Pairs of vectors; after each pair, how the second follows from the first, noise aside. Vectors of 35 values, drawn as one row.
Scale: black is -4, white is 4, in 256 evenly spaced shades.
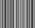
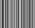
reversed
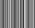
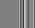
partly zeroed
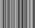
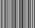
sign-scrambled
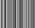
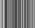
sign-scrambled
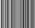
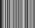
sign-scrambled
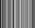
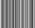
sign-scrambled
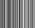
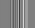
partly zeroed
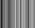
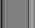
partly zeroed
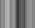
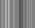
partly zeroed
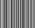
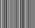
partly zeroed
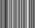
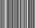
sign-scrambled
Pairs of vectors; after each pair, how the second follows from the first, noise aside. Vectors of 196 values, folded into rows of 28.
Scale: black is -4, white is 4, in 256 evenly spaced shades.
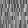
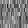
sign-scrambled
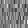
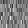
shuffled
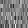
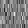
shuffled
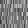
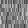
sign-scrambled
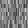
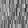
sign-scrambled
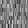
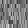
sign-scrambled
